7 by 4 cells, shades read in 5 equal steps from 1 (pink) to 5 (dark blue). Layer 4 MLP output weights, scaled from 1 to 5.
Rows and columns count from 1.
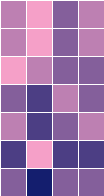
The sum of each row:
8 8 9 12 11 13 14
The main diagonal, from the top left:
2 1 3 3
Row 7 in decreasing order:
5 3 3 3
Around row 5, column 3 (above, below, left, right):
2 4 4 2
